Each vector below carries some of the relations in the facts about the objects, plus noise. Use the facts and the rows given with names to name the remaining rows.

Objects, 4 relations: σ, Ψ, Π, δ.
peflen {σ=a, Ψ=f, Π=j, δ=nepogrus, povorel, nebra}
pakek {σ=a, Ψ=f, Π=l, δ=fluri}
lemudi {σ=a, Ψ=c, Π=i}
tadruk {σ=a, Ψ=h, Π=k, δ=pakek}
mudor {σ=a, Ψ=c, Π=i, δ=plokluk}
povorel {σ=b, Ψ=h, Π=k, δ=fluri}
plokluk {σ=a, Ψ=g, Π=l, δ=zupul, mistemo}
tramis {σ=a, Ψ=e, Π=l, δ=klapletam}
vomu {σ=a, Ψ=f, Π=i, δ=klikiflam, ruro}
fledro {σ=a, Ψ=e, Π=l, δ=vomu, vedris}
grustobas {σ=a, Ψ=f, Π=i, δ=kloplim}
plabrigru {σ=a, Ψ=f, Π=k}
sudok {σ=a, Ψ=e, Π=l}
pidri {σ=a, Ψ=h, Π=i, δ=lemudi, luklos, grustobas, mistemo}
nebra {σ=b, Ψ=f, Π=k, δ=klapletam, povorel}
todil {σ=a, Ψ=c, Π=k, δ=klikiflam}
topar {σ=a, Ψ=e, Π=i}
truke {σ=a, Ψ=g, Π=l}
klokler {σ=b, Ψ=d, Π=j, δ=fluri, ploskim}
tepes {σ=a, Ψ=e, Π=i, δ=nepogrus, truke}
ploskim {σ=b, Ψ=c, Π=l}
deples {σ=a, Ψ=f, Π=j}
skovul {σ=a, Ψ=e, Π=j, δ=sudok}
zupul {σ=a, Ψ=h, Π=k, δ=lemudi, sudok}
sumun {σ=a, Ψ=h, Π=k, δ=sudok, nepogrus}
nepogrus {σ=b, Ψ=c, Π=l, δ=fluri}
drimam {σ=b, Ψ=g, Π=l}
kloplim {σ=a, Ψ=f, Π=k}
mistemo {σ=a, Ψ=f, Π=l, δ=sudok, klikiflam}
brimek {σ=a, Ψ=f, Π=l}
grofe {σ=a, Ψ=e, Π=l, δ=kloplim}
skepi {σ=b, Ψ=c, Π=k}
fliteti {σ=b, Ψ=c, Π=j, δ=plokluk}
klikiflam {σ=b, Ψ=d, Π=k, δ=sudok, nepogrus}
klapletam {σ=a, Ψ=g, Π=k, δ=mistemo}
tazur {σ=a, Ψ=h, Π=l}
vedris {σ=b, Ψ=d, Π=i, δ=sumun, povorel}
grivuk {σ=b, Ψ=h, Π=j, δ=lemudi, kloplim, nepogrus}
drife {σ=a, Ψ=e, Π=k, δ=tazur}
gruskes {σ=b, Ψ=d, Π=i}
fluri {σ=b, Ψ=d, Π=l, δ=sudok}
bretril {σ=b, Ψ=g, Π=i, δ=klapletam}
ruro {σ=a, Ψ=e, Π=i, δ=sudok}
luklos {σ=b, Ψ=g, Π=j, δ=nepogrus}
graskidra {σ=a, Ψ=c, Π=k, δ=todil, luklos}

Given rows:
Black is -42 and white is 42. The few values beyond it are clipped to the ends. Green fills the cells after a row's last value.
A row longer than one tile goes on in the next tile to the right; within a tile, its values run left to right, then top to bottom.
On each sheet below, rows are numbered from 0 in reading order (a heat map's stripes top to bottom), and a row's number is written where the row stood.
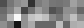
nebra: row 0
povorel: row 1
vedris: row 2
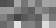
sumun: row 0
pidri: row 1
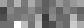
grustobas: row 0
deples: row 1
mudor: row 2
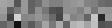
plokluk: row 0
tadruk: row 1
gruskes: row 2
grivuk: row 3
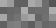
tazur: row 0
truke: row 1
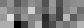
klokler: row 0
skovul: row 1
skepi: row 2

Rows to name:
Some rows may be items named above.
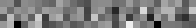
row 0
fliteti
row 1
grivuk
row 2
fledro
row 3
skepi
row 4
kloplim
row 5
mistemo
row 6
sudok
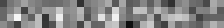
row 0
nebra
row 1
grivuk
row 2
nepogrus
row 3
bretril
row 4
fluri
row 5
luklos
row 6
povorel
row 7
todil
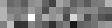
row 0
peflen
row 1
pakek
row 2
tramis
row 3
zupul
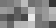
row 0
ruro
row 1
nepogrus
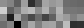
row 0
mistemo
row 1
klikiflam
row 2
peflen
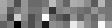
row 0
plokluk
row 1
klapletam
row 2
vomu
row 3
tepes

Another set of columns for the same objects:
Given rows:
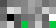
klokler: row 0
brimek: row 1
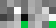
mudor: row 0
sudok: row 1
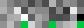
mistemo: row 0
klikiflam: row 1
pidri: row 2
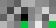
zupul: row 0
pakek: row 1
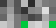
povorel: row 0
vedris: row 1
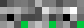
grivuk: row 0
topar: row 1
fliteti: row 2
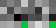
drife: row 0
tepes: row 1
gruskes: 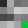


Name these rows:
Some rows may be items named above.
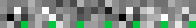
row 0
skovul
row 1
plokluk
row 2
klikiflam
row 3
klapletam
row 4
skovul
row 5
nepogrus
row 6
pakek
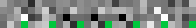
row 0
tramis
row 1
bretril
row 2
deples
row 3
deples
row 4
luklos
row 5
fledro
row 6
skepi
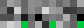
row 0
tepes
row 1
deples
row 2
kloplim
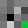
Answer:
peflen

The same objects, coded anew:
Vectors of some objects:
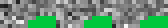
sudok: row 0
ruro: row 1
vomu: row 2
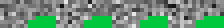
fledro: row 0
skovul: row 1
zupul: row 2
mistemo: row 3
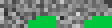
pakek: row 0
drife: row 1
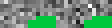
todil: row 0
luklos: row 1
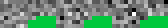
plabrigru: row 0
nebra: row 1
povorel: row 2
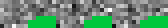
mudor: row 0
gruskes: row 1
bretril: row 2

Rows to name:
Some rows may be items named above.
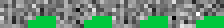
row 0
peflen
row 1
fliteti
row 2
peflen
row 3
klapletam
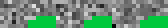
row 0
deples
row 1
plokluk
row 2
tepes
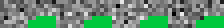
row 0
skepi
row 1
tramis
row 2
skovul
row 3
nepogrus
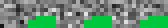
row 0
vedris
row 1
tramis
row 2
plokluk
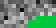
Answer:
skepi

